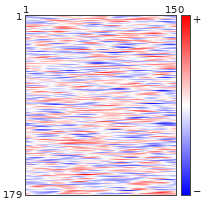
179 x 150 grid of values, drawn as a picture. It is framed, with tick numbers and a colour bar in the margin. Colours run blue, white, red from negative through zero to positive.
Average level on the scale: 50%. Slope: none. Histogram: bell-shaped. Grain: streaks across.
